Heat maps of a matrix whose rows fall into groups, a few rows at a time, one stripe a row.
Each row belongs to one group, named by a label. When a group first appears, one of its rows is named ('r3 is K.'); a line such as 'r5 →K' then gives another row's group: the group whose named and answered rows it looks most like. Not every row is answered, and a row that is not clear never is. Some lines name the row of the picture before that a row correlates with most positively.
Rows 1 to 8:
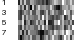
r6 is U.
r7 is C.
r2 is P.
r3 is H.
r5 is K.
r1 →C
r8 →H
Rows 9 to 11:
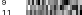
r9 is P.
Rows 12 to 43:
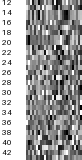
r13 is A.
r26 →A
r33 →A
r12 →K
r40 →H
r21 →K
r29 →A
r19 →H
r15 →P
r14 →P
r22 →A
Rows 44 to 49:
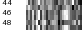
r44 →A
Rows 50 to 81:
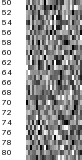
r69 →C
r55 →K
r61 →A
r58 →P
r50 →A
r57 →U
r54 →U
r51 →C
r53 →K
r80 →A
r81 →C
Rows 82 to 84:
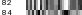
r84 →P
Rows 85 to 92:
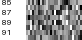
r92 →A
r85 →P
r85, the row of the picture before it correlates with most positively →84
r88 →H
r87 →K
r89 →K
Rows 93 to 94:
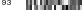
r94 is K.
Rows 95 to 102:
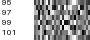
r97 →A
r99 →K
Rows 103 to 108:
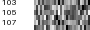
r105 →U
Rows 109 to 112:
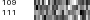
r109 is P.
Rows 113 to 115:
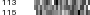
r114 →U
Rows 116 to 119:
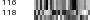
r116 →P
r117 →P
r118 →C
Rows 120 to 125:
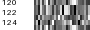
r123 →U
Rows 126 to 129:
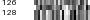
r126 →U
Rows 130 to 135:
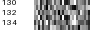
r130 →K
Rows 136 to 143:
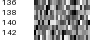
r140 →A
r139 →U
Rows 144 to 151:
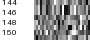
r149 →A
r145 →K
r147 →H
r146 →K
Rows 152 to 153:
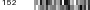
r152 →K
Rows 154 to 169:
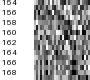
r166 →P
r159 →A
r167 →U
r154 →A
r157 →C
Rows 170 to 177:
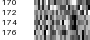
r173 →P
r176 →C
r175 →P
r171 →A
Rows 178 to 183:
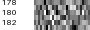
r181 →A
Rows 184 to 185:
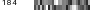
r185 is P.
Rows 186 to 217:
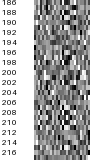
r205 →U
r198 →K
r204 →A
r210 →K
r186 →K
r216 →A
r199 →C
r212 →A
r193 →C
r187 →P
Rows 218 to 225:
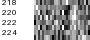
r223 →K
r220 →K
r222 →C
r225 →C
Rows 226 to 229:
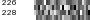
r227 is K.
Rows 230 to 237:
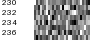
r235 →C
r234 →P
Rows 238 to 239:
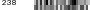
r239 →U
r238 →P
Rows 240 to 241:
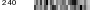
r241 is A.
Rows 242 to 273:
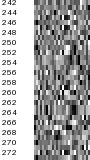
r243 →A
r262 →U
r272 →K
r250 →U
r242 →H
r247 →K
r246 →H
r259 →K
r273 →H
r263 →P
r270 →H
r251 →H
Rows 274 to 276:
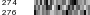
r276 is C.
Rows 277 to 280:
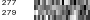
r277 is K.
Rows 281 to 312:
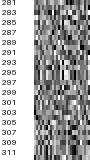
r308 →P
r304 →H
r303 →C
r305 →A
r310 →P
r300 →U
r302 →C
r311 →P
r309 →A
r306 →P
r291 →A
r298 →K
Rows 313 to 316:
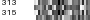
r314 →H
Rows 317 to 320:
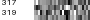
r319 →K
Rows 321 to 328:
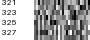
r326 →U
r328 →U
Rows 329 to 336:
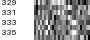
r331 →U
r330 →H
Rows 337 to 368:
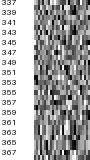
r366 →P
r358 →H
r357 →C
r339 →P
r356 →A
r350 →K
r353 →H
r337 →A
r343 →P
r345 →A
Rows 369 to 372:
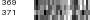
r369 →H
